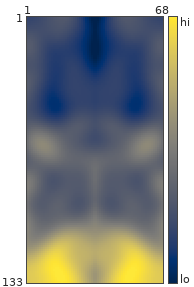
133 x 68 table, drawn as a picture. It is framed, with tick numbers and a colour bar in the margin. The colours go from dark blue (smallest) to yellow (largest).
Average level on the scale: 40%. Grain: smooth. Lone odd cells: none. Mirror symmetry: left to right. Ninth with the lowest average: top middle. Slope: up to the bottom. Histogram: skewed, a long tail of high values.
